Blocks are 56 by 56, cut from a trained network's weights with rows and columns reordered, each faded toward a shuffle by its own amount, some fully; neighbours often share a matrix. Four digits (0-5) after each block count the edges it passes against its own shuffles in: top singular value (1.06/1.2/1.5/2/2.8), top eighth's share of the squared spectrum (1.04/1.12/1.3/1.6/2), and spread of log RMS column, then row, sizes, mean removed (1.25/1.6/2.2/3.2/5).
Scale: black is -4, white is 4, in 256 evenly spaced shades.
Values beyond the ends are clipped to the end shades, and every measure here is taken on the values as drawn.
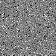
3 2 1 1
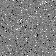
0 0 0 0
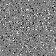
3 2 0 1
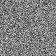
1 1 0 0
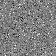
2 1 0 0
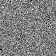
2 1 0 0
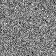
0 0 0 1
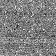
2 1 0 0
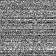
4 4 1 2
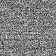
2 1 0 0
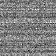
4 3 1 1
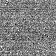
2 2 0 0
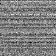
4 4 1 3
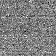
2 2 0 0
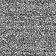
2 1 0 0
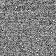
1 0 0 0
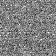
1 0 0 0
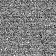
2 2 0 0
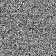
0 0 0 0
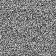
1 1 0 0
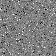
0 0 0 0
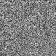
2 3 0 1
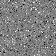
2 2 0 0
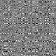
4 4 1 3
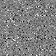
3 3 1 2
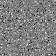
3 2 0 1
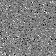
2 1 0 0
